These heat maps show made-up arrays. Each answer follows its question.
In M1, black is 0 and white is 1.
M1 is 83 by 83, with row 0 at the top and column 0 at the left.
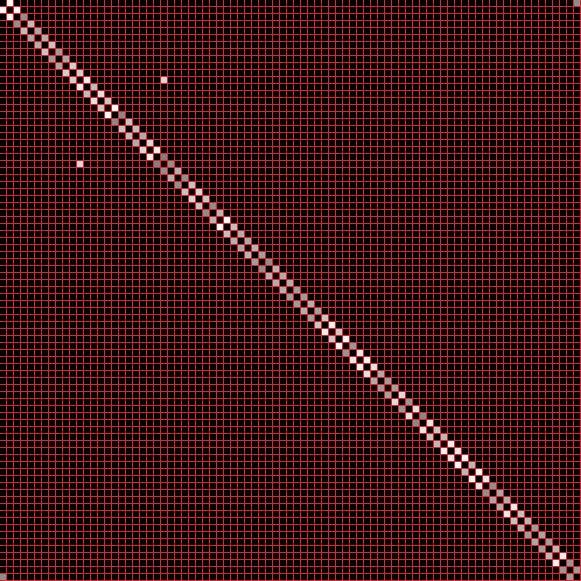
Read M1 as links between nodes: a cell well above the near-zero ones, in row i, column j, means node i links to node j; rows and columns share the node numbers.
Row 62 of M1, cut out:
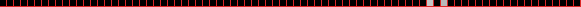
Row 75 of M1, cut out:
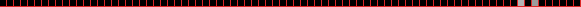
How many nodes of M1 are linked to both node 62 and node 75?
0
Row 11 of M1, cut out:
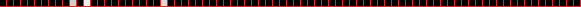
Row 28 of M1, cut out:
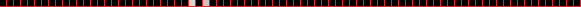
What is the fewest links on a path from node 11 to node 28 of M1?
6
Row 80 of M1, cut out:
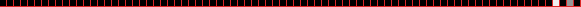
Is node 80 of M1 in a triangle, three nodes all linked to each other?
no
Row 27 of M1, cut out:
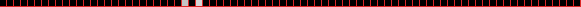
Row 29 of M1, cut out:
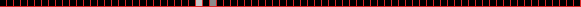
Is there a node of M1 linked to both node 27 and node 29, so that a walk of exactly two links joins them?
yes
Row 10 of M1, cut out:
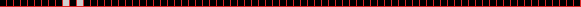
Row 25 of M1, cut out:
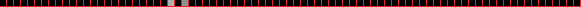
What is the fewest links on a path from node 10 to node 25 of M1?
4
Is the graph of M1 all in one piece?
yes
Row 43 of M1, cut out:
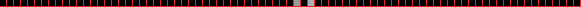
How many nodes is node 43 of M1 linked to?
2
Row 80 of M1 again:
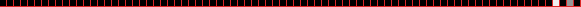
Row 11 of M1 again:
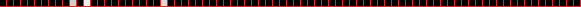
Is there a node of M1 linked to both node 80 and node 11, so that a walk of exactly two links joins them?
no
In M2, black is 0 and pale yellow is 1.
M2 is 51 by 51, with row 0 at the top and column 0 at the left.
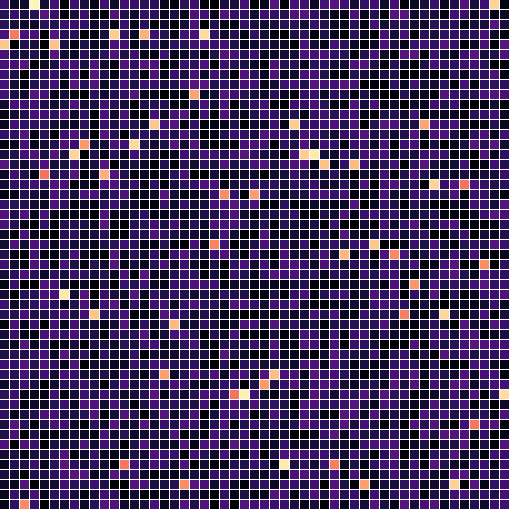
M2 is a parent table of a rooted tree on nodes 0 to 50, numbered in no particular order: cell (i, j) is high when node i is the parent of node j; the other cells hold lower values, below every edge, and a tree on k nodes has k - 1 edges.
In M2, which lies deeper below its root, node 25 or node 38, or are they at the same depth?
node 25
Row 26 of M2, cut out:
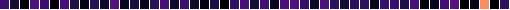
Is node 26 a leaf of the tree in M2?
no
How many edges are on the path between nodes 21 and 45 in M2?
12
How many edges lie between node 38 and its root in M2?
0
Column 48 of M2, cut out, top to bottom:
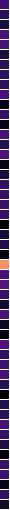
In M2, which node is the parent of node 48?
26
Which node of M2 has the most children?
3
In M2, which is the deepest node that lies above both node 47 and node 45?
48
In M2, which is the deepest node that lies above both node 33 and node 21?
46
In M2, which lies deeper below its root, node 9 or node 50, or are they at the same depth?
node 50
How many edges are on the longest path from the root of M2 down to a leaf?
21
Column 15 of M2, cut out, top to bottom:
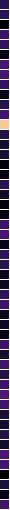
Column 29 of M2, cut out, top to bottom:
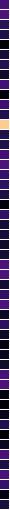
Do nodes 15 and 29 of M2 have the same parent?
yes
